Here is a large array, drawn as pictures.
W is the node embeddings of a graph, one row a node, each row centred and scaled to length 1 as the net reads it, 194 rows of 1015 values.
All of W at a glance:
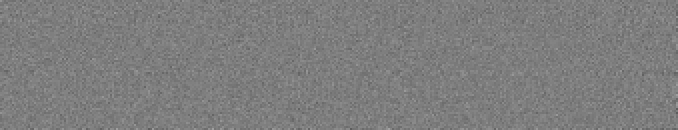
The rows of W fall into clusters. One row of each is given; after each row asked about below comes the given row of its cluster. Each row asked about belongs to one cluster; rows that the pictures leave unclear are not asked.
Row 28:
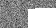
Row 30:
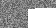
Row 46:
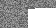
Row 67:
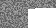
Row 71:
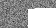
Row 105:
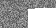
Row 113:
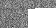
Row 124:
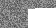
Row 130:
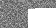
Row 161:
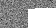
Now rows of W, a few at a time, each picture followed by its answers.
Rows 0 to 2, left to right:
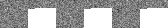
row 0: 71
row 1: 161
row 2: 71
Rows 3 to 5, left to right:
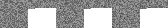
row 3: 130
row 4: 105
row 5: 46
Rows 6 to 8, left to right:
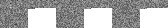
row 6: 113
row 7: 67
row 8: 124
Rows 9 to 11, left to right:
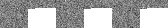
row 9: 28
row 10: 46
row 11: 28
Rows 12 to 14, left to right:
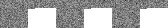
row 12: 113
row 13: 28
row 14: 161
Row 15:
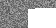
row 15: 71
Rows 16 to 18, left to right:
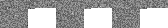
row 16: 71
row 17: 67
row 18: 113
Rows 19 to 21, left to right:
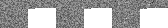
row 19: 67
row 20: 67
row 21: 46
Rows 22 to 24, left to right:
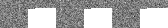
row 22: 28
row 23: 71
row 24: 124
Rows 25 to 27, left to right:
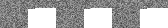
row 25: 28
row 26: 71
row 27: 130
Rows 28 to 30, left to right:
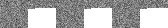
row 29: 67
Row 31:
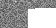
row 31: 130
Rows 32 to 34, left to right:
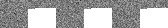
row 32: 130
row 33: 130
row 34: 67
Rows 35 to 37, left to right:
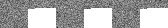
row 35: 71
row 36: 46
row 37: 28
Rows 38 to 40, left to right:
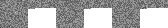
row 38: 67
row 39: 105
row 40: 30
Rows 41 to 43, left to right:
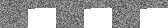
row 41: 105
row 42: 67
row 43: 71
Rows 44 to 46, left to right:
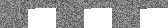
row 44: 28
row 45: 130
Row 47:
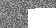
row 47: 28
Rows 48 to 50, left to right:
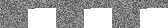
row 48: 124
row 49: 105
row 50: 28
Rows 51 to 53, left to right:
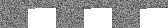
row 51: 124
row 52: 46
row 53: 46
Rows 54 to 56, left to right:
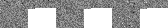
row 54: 28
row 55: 124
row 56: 130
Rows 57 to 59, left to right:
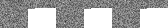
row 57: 105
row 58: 67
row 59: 161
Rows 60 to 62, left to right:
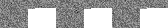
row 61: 130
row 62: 124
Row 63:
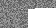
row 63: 161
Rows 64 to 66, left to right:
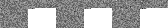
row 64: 124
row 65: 67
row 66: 71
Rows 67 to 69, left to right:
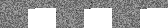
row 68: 161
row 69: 30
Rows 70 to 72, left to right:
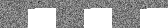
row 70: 105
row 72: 30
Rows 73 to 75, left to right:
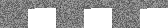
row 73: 30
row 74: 46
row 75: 130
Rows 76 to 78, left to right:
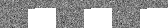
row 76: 161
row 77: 113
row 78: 30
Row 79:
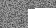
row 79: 46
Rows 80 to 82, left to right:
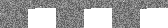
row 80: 28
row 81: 113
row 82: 30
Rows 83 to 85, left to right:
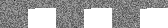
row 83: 67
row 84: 28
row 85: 124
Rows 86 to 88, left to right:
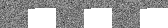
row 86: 46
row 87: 113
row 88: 130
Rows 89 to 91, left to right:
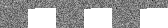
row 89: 113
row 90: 30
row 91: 105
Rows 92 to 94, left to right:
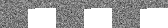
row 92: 130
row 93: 67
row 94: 30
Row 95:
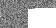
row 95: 161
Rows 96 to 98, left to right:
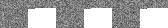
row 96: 113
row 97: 71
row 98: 130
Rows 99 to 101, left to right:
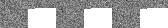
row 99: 124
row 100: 71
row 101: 67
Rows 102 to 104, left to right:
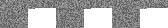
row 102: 67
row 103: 113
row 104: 124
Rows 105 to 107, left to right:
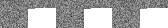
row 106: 46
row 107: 105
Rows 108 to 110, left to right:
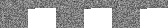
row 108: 113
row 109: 46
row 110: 46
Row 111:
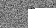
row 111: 46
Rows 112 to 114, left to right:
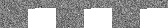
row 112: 124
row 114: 71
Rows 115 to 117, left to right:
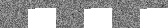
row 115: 28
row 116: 161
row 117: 124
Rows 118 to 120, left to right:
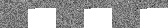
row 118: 130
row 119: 161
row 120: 28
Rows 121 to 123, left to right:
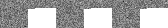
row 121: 113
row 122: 124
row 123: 30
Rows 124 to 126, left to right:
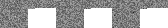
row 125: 71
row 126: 130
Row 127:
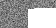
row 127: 71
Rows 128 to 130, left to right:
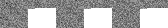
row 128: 124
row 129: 124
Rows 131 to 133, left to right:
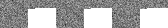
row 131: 113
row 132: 124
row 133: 67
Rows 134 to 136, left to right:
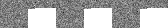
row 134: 30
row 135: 105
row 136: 28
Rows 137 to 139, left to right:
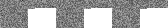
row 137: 124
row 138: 124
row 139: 161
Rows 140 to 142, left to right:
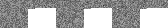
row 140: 28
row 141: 105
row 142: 71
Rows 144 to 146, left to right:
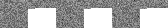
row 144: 130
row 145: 124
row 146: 124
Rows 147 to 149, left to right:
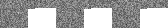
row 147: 113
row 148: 28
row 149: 67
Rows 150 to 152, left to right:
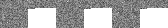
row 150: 113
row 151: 30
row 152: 28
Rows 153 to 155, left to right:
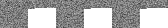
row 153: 30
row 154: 46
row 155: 46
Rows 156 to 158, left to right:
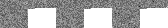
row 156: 124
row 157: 161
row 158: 105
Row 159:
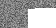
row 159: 46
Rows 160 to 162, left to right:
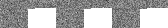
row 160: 124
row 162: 113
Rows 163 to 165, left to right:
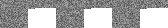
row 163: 67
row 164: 113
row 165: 30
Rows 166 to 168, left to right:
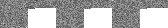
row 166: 46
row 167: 161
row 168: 130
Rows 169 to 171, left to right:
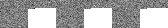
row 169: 71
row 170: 161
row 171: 67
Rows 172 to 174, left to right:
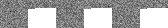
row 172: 30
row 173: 124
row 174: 67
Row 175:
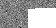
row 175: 28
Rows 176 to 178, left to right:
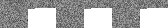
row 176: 105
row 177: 67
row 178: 30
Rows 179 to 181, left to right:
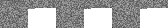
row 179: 105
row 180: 46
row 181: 67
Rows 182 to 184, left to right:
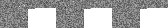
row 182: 30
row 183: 71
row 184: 30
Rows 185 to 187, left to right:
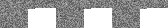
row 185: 28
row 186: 113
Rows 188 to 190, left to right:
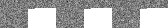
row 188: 161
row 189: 30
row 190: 105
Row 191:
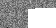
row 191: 28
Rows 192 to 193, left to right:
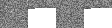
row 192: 46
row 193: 46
